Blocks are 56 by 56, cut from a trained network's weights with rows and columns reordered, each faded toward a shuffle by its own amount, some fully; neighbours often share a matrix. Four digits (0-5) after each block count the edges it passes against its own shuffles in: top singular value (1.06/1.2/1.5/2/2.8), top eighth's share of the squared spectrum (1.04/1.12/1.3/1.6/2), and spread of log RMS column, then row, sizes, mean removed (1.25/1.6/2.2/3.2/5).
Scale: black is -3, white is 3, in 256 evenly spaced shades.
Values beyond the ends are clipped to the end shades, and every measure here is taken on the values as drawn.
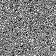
0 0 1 0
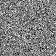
0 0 0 0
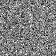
0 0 0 0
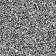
0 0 0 0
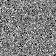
0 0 0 0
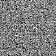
1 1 1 0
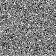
0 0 0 0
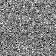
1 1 0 0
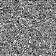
1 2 2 0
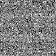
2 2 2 1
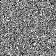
0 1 0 0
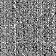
3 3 2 2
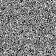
1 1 0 1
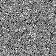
1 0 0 0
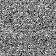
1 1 1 0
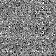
1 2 2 0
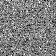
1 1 0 0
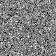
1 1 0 0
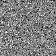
0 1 0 0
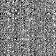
2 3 2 2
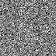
2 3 1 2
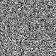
1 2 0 1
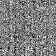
2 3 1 2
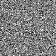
2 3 1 0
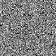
2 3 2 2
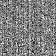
3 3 1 1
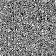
1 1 0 0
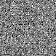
1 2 1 0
